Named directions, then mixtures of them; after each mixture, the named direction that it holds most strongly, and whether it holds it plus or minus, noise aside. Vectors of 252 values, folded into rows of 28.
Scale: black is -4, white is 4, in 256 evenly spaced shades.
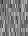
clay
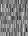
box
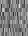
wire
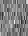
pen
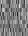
wire, plus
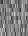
clay, plus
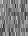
clay, minus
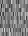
wire, plus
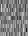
box, plus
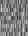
box, plus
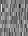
wire, minus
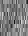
pen, minus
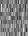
box, plus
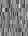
wire, plus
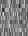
wire, minus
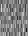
box, plus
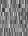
wire, minus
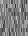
clay, minus
